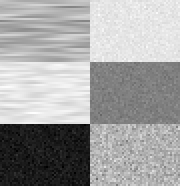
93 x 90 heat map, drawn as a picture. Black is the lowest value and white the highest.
It is made of 3 by 2 panels. Panel 1,1: high, streaked across. Panel 1,2: very high, fine-grained, faint in contrast. Panel 2,1: very high, streaked across, faint in contrast. Panel 2,2: middling, fine-grained, faint in contrast. Panel 3,1: very low, fine-grained, faint in contrast. Panel 3,2: high, fine-grained.
